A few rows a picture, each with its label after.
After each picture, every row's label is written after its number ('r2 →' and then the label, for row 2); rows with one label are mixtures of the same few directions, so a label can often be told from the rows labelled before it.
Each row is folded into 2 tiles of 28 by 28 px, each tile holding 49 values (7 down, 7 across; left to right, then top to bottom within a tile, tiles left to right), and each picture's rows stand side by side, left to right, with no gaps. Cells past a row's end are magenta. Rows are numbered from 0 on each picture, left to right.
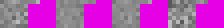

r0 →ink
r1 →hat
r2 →ink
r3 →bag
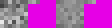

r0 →bag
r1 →ink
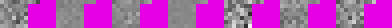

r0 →ink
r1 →bag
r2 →ink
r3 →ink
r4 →hat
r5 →bag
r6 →ink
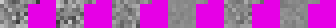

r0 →ink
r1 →bag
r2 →hat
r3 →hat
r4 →ink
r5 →bag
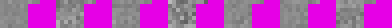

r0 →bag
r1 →bag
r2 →bag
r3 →ink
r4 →ink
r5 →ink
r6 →bag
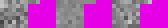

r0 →bag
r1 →bag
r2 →ink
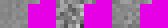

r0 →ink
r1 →hat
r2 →ink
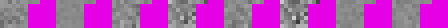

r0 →bag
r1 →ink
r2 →hat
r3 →ink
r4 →hat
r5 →ink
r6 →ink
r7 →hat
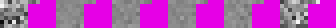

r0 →bag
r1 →hat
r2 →ink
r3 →ink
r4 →hat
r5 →ink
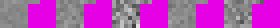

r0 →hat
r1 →hat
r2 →hat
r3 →bag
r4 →ink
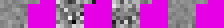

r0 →hat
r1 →ink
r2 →bag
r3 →hat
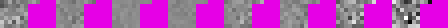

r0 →bag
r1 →ink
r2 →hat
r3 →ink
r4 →ink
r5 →hat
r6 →ink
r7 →ink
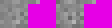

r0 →ink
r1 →ink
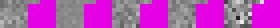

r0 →bag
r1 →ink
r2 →hat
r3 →hat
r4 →ink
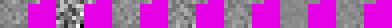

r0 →ink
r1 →hat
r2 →ink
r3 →hat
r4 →hat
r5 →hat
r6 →hat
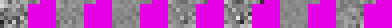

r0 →bag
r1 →bag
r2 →bag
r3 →ink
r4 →ink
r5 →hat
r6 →hat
